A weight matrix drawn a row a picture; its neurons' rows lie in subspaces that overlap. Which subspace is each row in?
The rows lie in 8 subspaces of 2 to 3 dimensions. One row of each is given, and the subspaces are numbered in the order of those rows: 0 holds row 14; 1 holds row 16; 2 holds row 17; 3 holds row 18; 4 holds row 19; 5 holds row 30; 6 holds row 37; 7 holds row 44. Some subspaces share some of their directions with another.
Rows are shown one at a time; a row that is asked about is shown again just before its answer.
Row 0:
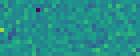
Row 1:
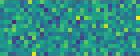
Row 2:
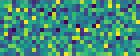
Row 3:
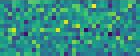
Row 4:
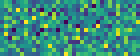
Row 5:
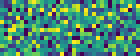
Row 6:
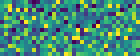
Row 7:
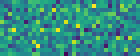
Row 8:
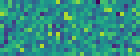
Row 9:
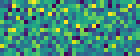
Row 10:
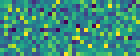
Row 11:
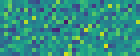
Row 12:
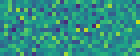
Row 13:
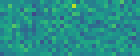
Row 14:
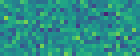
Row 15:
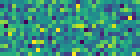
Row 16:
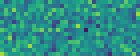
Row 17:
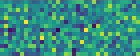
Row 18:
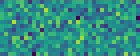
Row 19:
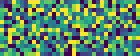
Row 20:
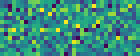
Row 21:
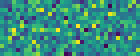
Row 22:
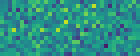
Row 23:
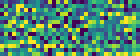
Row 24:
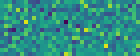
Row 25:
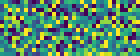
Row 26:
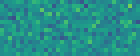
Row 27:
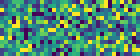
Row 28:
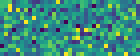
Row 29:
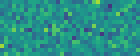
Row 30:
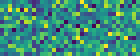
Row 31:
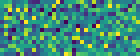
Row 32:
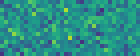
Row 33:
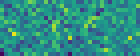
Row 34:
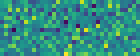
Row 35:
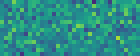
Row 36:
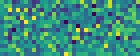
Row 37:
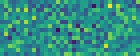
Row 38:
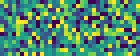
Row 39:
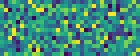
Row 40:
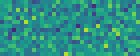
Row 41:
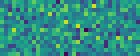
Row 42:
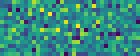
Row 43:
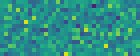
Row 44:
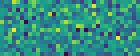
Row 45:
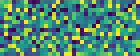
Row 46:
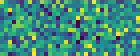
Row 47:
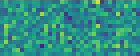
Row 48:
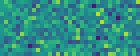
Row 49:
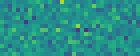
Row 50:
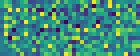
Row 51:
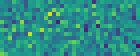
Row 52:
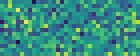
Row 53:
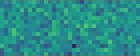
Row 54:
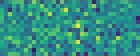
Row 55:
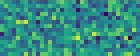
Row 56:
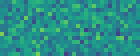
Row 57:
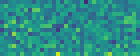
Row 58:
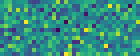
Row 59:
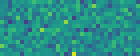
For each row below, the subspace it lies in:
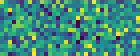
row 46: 3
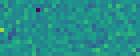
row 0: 6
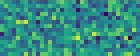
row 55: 0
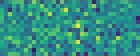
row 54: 3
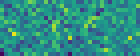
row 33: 1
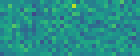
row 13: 5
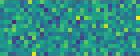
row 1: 3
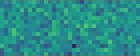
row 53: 1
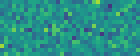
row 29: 4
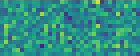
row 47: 4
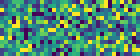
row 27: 5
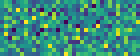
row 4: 4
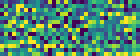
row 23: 6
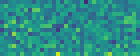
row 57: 6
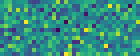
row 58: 7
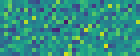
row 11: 7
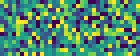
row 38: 0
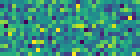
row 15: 2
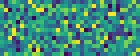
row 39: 6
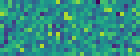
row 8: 4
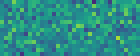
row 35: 7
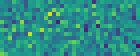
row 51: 1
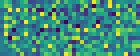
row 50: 4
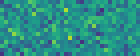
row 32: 1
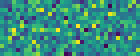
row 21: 6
